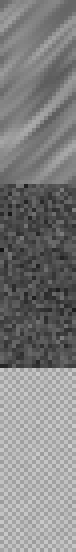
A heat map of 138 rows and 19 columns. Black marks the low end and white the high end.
The table splits into 3 rows of 1 panel. Panel 1,1: middling, slanting up to the right. Panel 2,1: low, fine-grained. Panel 3,1: high, checkered.
